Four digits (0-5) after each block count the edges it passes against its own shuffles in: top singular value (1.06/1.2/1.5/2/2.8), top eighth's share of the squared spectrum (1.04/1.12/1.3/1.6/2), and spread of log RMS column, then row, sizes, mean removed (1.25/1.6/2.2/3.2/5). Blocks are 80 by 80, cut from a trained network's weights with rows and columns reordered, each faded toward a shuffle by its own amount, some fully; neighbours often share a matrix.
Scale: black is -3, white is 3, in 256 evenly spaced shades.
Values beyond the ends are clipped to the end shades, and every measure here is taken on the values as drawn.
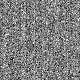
2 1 0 0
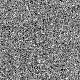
0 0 0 0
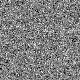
0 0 0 0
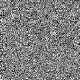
3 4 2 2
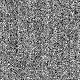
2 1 0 0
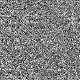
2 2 1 1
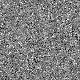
0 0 0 0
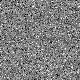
0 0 0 0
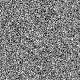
2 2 0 0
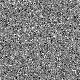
0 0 0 0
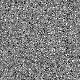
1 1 1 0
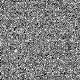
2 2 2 0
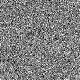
2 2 0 0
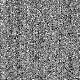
2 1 0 1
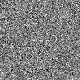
2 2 0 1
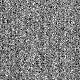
2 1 0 0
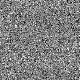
1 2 1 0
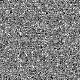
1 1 1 0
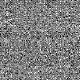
2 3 3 1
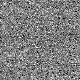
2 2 1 0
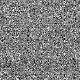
2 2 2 1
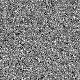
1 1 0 0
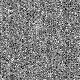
1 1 0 0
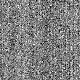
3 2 0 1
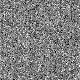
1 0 0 0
